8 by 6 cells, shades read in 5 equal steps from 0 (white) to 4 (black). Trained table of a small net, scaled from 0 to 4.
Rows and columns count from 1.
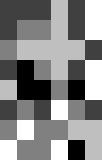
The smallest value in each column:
0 0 1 0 1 0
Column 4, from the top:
1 1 1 1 2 0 2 0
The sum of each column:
17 18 19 8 21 8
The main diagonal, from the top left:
3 2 1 1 4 3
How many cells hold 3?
12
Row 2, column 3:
2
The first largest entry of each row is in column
1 1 6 2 2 1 1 5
